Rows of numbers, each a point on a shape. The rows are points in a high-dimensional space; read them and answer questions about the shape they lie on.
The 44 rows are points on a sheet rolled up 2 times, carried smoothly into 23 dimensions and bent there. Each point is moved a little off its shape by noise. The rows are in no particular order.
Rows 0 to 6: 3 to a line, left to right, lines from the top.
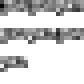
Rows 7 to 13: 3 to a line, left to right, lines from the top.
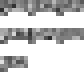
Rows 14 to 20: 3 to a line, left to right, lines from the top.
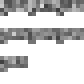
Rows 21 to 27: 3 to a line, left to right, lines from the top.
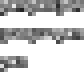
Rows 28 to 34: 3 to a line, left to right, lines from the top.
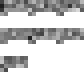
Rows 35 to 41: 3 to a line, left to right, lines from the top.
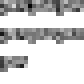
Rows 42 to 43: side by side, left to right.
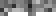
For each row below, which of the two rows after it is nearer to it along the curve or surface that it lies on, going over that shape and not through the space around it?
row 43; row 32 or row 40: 32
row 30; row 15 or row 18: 18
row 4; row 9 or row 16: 16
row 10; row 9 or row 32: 32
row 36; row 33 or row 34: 34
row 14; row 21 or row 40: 40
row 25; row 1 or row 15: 1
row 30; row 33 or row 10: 33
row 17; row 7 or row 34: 34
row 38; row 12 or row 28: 28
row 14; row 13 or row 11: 13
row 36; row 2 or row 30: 30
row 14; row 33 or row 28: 33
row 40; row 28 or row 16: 16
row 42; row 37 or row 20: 37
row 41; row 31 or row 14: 14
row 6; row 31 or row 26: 26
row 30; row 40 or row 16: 16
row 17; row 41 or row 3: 3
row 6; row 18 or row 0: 0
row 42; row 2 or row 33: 33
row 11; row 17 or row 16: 16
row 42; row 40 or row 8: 8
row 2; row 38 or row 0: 38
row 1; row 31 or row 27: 31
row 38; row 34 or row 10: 10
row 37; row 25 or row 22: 25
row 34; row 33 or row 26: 33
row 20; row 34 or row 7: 34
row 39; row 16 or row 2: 16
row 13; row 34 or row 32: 34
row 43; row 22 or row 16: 16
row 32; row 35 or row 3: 3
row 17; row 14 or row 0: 14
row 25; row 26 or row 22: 22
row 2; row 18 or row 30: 30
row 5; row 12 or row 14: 14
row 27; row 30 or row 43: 43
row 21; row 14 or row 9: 14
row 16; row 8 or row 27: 8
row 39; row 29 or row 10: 29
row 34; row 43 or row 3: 3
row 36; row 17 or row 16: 16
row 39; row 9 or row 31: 31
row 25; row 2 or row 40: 40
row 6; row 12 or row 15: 15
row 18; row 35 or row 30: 30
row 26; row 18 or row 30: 30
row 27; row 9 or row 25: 25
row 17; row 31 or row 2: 31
